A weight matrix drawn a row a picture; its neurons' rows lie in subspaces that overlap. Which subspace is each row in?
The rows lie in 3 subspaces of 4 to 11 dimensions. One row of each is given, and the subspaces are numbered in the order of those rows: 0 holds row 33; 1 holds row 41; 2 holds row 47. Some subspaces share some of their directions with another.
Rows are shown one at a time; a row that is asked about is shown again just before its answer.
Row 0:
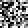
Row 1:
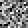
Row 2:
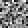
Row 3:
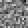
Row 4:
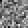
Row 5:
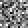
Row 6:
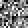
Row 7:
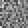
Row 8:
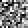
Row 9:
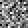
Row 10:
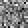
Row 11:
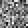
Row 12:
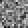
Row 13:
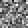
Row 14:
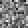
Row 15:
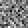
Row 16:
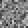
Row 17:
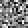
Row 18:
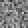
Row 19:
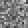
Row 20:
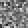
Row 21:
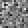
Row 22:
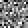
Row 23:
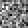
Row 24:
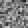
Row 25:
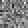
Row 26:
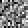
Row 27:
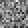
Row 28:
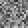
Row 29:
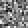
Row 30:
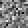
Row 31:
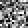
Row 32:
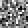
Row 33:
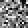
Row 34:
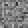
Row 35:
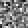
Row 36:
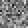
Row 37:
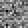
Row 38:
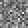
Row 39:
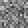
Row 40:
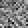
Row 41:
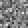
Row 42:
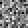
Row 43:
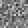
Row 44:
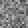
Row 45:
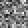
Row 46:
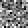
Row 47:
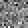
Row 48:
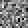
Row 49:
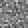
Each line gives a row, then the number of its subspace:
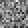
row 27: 0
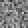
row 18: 0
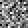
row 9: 1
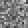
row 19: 0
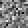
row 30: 2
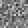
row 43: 2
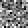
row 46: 0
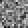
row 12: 0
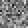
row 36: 0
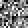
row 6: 2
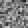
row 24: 0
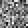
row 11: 2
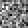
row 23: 0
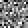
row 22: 2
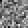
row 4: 0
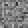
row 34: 0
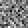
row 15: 2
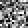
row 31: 2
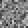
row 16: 0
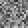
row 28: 0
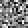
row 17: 1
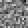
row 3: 0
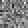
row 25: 0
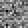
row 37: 0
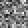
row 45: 0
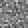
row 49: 0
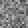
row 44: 0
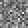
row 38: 0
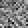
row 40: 2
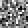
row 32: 0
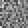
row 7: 0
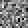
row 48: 0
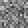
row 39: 2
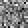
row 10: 2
